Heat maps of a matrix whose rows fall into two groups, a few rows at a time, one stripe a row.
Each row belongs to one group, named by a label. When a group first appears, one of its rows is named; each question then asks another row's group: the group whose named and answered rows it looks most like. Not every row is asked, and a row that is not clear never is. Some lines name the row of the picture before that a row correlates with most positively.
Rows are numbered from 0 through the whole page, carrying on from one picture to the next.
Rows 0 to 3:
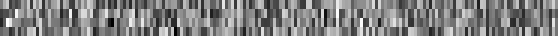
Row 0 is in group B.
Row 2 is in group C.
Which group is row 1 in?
C
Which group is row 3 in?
B
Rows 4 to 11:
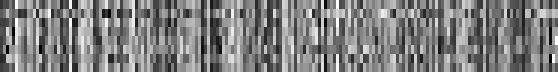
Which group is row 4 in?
C
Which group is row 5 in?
B
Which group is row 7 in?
C
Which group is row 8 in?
C
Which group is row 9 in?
C
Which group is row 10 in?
C
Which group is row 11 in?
C
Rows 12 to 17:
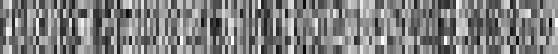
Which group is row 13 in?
B
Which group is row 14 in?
C
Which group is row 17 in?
C
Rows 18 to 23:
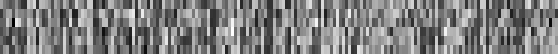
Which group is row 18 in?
B
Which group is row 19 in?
C
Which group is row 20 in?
C
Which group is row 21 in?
B
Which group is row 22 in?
B
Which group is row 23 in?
B
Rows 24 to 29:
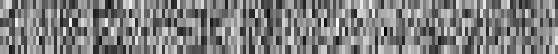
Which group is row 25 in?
B
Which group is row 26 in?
C
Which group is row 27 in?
B
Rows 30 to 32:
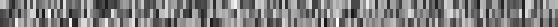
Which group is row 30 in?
B
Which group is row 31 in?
B
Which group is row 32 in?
C
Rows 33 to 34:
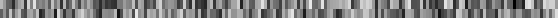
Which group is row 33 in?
B
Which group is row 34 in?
C
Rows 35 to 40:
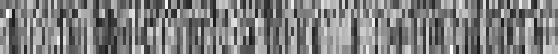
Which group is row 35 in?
B
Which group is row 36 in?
C
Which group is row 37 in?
B
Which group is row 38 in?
B
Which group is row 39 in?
B
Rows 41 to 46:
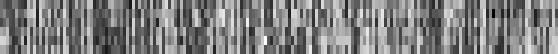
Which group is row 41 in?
B
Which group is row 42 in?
B
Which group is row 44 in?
B
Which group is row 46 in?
B
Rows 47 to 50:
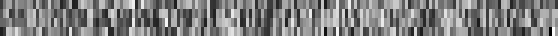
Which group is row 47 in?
C
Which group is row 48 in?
B
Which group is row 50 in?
C
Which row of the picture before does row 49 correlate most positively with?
41
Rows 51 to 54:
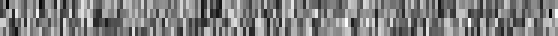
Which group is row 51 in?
C
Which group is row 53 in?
B
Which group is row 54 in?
B
